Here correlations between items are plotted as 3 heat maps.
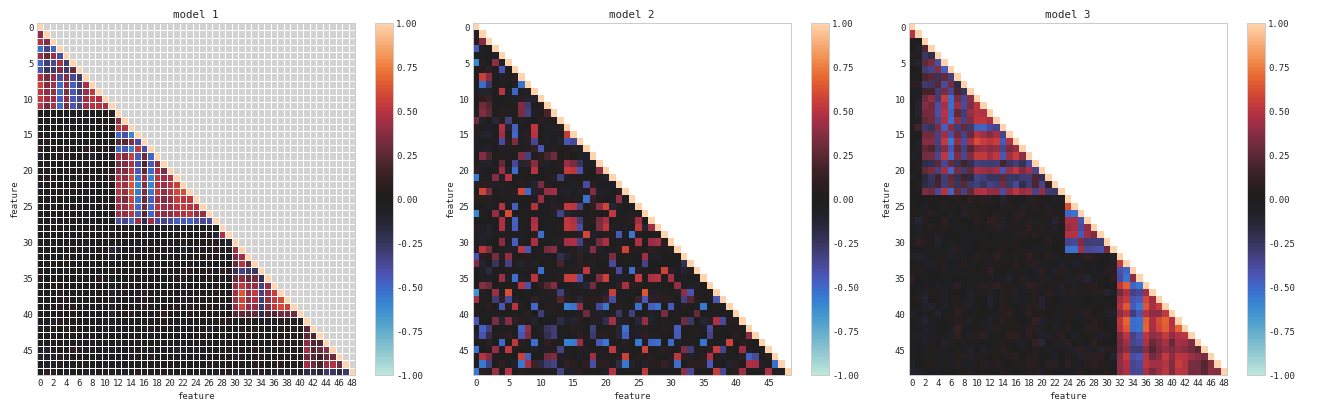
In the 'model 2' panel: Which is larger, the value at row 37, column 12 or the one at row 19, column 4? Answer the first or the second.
the second
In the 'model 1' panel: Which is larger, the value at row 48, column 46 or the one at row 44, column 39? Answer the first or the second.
the second
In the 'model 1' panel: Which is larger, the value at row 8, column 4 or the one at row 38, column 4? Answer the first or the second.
the first
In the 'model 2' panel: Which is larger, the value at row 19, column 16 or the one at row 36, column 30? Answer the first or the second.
the second
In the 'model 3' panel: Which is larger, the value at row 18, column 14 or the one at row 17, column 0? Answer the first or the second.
the second
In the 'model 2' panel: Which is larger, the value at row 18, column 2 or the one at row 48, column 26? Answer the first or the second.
the second
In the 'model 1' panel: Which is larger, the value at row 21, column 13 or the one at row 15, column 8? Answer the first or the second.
the first
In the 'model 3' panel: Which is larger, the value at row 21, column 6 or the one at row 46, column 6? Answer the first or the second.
the first
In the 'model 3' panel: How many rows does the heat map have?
49
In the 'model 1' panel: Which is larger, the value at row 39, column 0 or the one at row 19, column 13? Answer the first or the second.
the second
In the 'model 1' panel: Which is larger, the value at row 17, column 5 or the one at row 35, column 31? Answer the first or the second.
the second
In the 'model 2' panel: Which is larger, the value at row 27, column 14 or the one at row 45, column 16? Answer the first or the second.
the first
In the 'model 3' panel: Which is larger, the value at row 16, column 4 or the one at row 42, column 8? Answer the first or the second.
the second
